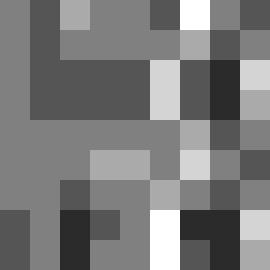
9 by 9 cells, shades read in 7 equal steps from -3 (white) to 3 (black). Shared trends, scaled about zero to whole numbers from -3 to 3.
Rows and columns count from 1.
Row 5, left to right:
0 0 0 0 0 0 -1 1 0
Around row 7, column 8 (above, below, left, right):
0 2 0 0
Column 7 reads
-3 -1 1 1 -1 -2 0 2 1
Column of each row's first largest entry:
2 2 8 8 8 9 3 3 3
